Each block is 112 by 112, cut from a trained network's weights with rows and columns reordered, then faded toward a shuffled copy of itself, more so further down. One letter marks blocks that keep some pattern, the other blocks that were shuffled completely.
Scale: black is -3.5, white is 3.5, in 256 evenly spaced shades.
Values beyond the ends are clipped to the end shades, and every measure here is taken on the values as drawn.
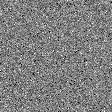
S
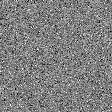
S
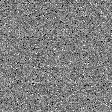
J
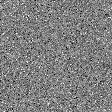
S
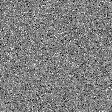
S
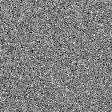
S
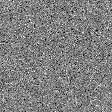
S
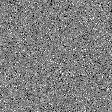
J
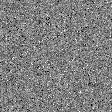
J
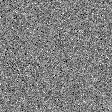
S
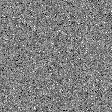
J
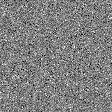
S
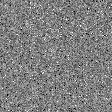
J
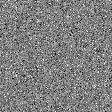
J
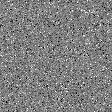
S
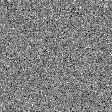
J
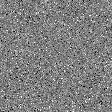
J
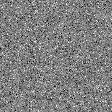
S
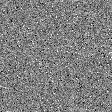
S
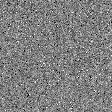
J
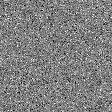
S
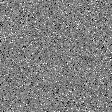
S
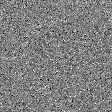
S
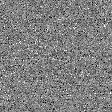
J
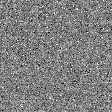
J
